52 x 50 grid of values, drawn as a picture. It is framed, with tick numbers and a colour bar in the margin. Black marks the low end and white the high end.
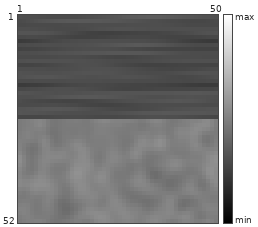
The table splits into 2 rows of 1 panel. Panel 1,1: low, streaked across, faint in contrast. Panel 2,1: middling, blotchy, faint in contrast.
